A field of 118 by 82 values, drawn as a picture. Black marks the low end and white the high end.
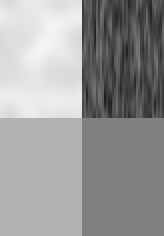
It is made of 2 by 2 panels. Panel 1,1: very high, smooth, faint in contrast. Panel 1,2: low, streaked downward. Panel 2,1: high, flat. Panel 2,2: middling, flat.
